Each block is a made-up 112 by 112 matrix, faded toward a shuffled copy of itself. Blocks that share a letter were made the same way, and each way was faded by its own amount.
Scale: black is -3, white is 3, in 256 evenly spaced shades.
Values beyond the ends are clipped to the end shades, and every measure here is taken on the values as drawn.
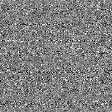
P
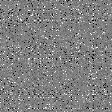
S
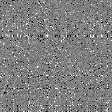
S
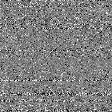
P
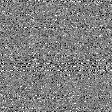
P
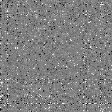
S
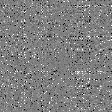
S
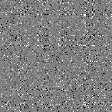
S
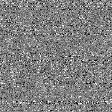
P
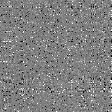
S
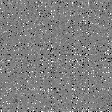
S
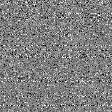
P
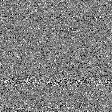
P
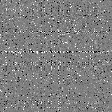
S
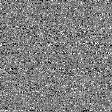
P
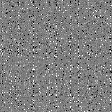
S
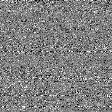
P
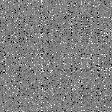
S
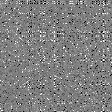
S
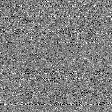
P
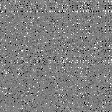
S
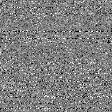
P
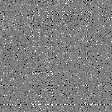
S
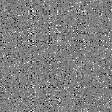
S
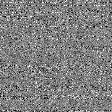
P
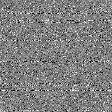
P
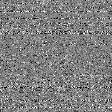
P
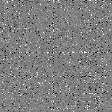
S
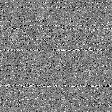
P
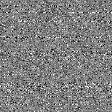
P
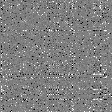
S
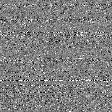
P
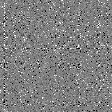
S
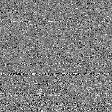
P
